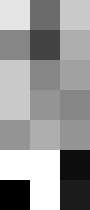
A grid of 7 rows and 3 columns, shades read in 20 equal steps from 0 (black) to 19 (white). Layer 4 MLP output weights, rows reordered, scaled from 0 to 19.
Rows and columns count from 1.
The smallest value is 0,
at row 7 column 1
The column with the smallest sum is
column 3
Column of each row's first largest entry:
1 3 1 1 2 1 2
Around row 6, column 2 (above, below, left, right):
13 19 19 1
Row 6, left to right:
19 19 1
